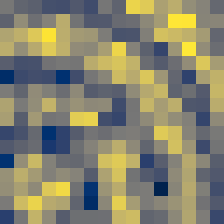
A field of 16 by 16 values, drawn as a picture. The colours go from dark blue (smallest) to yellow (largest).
Ninth with the lowest average: middle left. Rings: centred on the bottom left. Odd rows or columns: none. Slope: none.
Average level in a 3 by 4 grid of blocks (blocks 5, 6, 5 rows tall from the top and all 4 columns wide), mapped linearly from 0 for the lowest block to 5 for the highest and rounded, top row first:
3 3 3 5 / 0 1 4 2 / 4 2 3 2
